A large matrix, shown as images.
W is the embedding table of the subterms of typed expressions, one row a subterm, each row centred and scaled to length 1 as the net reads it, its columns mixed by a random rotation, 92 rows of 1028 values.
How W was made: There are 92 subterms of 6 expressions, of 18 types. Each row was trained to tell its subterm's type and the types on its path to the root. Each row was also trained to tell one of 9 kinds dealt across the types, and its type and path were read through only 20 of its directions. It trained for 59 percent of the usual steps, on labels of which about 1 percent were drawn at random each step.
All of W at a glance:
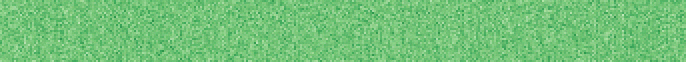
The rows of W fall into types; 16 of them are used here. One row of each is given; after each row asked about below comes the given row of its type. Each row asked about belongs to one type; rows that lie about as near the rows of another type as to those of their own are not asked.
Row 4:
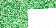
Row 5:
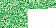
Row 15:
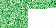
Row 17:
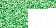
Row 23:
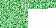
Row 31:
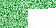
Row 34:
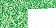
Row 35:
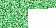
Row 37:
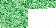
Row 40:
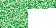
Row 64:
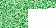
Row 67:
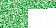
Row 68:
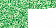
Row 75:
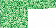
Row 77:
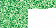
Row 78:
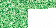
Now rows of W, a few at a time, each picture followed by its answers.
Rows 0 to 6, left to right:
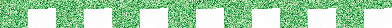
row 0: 34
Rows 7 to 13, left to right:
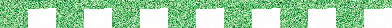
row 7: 4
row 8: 34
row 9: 75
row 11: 40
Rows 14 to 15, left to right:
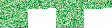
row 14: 40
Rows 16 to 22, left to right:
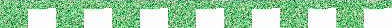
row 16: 5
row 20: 4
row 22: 68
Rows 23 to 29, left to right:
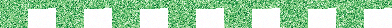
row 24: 34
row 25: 15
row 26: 68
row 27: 37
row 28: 23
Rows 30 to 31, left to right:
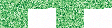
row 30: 68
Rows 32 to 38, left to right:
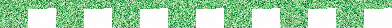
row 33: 23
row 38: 77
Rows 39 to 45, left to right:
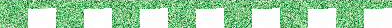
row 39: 37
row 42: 17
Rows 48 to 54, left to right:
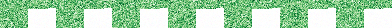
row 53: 40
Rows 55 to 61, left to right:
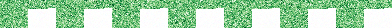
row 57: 34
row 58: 15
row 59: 4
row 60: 5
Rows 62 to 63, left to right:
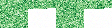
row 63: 5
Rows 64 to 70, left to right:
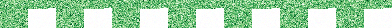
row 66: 15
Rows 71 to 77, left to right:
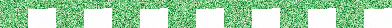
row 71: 23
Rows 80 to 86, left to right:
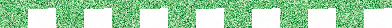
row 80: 77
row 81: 37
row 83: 64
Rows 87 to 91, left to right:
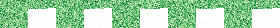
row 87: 4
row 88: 37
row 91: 15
